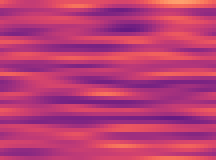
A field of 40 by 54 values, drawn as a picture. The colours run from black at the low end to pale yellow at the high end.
Stripes running across repeat 9 times from top to bottom. On average the colour sits 50% of the way up the scale. The top right is the ninth with the highest average. Streaks run across, left to right. The values follow a bell shape.
